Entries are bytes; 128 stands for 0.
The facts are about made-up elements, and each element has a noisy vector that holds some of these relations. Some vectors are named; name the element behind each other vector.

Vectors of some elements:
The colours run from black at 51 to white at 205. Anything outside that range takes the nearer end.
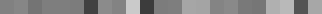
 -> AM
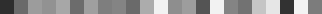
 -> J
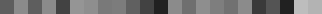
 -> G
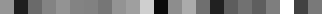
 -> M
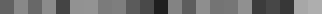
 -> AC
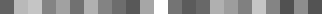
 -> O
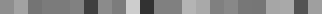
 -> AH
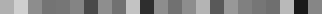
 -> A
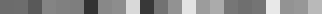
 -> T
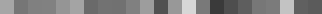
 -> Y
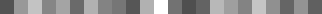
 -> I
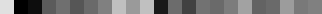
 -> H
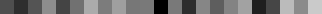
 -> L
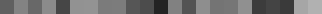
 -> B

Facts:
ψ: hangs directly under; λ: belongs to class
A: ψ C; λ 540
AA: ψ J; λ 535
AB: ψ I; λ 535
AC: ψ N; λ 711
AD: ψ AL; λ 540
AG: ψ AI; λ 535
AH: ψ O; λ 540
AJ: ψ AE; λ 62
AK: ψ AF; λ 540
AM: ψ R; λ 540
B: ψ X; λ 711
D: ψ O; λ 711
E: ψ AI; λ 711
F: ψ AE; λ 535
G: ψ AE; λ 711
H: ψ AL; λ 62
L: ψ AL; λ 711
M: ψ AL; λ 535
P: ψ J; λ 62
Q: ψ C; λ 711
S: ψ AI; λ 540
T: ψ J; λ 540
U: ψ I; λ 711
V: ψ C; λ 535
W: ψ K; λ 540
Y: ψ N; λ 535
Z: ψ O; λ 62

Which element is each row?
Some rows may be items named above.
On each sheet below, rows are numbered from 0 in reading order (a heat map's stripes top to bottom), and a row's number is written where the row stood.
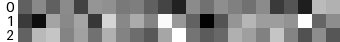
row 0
G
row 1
AL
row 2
O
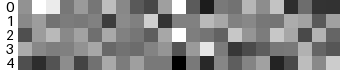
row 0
C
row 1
S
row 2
AE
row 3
AG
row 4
L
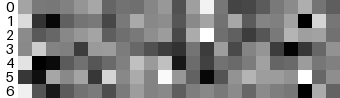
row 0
F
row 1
P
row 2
AA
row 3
Q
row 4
H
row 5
AL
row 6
AJ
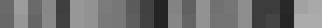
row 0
D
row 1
E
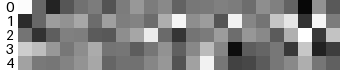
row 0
Z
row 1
J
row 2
AD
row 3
V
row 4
F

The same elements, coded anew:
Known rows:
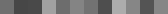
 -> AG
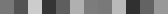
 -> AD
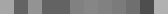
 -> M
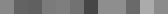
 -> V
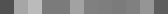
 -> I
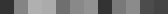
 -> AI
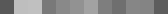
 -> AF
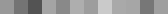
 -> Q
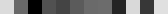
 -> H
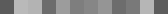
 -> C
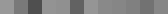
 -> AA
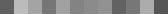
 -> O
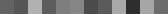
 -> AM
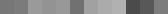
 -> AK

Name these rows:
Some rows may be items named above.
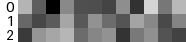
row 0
P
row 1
AG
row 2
AI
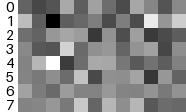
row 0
AG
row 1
AJ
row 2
S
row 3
E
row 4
AL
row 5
A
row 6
B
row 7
AH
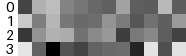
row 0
AE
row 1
L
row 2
AI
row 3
H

